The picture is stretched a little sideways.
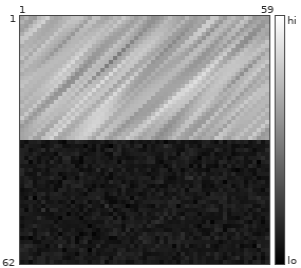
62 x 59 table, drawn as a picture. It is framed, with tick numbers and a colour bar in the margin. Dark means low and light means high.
It is made of 2 by 1 panels. Panel 1,1: high, slanting up to the right. Panel 2,1: very low, fine-grained, faint in contrast.
